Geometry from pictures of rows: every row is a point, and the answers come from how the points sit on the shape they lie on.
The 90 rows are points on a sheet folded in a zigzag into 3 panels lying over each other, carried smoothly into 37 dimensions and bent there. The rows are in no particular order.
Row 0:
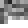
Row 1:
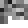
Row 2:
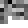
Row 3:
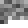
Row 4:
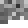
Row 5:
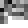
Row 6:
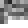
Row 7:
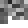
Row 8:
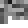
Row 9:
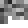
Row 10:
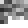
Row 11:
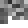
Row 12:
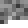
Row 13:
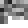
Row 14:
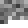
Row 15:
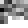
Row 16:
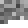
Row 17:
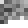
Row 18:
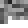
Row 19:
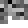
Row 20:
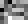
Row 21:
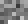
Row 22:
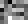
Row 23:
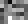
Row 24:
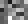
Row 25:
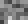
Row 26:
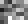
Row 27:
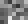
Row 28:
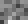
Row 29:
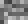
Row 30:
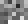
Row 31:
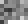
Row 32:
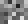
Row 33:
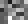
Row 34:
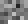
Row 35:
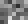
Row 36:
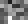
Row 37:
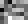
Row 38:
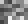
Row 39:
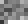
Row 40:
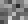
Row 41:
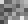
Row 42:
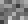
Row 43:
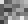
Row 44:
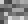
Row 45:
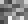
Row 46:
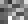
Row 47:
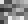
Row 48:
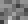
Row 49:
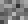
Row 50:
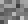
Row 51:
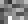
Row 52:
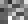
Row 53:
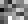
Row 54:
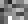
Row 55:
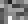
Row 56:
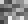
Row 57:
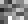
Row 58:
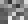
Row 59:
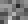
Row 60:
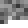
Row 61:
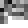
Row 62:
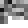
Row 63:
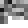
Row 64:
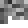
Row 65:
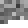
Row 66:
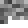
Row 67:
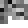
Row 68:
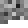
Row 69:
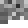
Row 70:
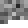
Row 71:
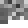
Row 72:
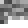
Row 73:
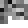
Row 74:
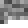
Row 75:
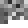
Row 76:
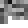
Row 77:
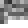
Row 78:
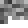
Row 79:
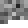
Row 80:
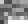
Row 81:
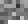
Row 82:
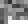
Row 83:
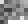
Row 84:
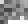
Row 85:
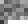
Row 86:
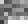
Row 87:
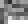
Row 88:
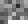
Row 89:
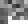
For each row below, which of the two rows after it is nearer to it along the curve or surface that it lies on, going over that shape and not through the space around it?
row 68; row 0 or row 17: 17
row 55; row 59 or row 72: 59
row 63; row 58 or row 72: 72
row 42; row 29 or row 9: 9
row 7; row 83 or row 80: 80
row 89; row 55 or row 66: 66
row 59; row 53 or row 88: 88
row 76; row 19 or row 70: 19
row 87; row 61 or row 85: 61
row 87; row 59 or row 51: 59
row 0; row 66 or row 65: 66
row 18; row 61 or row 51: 61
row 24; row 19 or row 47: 19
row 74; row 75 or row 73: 73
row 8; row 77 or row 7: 77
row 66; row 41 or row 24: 24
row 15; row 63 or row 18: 63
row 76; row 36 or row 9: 36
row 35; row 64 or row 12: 64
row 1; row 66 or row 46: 66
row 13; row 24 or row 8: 24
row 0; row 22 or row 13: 22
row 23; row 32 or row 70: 70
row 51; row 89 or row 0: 89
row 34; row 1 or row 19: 1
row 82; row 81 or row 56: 81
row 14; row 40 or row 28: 40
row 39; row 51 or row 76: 51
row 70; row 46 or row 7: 7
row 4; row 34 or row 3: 34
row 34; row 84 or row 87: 84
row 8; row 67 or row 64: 67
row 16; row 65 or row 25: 65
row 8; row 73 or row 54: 73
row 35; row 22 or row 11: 11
